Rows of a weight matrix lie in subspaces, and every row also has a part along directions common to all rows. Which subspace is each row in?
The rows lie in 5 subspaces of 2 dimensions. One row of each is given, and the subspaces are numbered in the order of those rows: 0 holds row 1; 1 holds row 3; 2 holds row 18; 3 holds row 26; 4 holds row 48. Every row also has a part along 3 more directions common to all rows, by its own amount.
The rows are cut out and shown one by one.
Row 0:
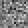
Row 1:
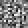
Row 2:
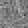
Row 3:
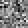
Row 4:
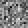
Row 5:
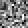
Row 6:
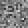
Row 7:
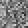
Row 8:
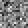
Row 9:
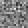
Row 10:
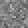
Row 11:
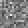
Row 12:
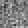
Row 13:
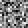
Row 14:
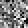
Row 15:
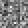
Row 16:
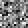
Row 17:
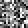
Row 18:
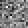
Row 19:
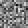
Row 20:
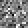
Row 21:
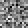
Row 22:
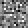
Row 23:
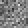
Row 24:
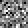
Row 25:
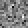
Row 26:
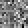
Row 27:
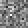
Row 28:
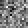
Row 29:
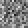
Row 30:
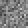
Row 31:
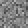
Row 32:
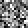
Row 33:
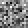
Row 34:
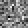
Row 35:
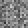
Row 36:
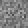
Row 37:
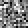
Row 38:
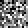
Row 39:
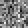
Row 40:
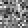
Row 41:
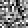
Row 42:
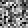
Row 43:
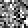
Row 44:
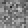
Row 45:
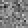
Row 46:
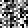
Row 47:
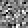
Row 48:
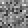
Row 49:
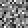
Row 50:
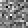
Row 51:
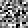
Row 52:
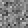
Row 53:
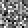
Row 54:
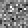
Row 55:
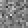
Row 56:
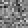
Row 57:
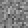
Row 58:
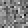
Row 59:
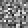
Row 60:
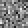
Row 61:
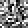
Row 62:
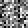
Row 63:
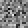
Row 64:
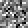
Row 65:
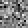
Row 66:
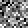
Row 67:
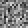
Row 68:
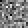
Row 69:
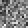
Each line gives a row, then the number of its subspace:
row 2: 1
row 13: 4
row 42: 4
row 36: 0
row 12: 1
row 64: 0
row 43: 3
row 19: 0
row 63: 0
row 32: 3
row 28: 2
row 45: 1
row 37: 1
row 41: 1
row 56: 1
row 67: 4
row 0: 2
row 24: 0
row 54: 3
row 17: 3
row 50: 2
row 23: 1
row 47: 0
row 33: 4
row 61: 1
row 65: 1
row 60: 3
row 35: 3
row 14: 3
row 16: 4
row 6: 2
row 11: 2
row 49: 0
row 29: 0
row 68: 2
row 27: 2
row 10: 3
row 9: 2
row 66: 4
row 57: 2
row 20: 0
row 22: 2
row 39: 3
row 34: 1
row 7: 0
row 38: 2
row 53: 3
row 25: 1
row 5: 1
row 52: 4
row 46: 3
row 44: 4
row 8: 4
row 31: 0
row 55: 2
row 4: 4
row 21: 1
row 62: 3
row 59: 0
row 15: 4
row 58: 1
